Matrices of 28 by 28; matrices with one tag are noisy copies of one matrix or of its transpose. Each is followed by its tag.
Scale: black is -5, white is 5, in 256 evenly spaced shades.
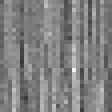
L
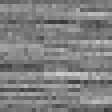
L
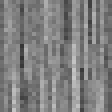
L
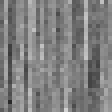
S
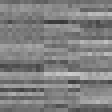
L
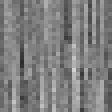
L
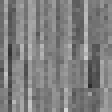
S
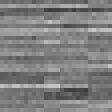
S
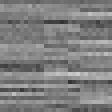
L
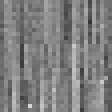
L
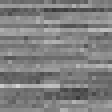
S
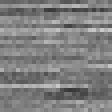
S
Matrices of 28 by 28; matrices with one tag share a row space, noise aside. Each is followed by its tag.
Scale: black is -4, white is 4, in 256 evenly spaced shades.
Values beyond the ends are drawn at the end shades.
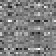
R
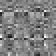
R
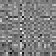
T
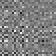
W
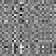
W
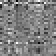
R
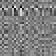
W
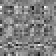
R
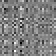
W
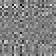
W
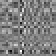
T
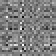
T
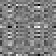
R
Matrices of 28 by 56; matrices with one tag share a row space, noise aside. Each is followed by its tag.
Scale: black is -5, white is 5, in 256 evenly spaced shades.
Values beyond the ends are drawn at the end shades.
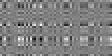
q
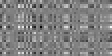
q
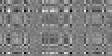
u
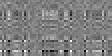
u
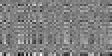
q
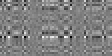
u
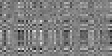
q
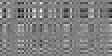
q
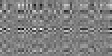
q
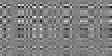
q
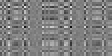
u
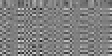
q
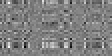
u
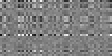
q
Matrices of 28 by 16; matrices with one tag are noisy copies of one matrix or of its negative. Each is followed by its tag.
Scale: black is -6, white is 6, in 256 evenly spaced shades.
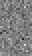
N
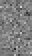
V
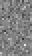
N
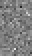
V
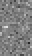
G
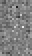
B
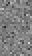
G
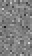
G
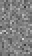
N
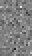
V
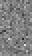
N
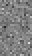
G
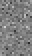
G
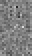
B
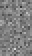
V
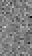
G
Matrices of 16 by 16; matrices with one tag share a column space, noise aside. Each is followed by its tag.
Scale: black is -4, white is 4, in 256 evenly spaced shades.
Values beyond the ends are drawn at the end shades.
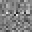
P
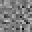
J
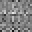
P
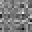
J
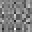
J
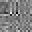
P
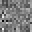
J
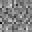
J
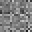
P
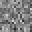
J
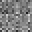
P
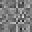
J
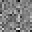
P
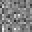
J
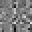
J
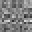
J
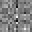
J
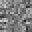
J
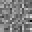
J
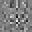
J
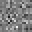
J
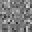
J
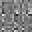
P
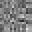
J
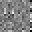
P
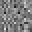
J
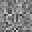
P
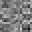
J
